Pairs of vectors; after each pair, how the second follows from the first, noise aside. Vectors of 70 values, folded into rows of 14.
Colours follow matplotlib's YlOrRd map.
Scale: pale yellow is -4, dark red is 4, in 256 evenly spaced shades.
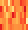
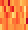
negated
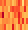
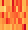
shuffled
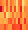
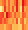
negated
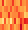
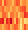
negated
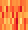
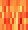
negated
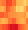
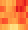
negated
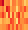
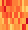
shuffled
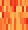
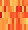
negated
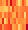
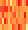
negated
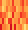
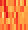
shuffled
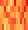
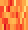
negated
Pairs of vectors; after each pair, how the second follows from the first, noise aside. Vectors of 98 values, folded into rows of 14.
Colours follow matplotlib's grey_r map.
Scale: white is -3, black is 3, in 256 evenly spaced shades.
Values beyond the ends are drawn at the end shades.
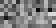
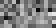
copied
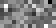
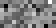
negated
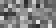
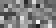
copied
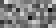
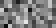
shuffled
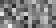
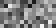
shuffled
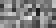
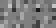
partly zeroed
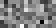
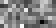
sign-scrambled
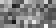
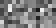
shuffled
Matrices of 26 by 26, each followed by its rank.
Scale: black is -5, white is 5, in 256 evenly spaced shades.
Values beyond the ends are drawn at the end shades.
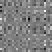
three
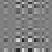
one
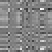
three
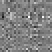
five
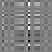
one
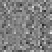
five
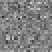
five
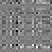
three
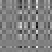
one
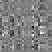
three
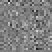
five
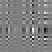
one
